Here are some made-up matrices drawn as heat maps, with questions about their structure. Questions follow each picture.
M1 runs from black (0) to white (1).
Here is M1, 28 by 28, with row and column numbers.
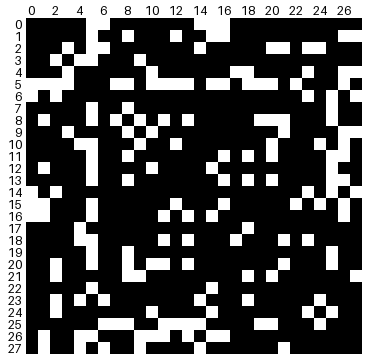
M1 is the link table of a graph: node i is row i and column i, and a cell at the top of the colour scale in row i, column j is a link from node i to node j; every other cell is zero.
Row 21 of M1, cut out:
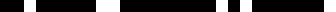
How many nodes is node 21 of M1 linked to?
6
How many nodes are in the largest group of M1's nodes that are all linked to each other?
5
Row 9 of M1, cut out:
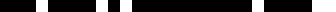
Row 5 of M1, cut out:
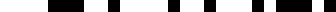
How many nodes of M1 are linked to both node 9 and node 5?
4
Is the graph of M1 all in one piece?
yes
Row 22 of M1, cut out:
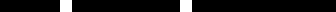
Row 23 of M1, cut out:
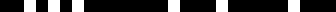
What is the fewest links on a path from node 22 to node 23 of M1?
3
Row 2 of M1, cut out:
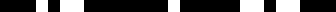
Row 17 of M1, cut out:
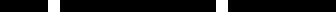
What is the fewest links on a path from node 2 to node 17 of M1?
3
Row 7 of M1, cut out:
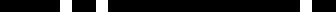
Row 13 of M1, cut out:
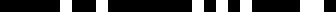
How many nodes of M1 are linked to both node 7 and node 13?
3
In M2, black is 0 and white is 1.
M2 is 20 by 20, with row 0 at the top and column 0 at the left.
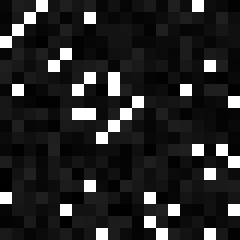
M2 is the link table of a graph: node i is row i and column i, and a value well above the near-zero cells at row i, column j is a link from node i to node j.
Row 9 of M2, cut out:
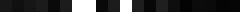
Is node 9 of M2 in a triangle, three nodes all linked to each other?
yes
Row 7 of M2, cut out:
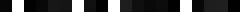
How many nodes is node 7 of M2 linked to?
4
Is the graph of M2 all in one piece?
no
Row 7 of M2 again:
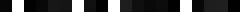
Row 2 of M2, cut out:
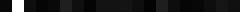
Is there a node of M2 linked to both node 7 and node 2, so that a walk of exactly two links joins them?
yes
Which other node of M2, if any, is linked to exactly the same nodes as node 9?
none
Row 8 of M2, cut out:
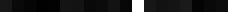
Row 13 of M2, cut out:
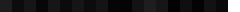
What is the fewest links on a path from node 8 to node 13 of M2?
2
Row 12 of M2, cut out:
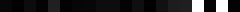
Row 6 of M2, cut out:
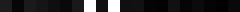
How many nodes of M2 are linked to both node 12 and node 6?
0
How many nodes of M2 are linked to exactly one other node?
9
